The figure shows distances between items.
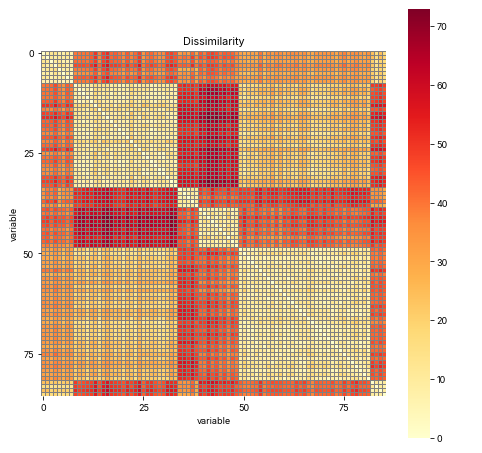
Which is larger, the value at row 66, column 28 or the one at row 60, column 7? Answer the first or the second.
the second
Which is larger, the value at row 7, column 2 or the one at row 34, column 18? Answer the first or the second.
the second
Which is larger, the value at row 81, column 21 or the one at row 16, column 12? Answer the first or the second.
the first
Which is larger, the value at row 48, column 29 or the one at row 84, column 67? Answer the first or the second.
the first
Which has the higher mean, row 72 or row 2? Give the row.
2
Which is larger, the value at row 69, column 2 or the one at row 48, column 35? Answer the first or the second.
the second
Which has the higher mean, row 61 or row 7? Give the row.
7
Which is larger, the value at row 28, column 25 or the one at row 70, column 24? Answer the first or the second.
the second
